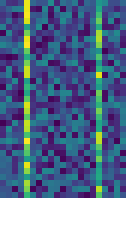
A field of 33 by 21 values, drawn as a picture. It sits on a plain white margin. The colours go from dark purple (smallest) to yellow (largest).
No overall slope runs across the table. On average the colour sits 30% of the way up the scale. Columns 5 and 17 stand out from the rest. Most values sit low, with a long tail of high ones.
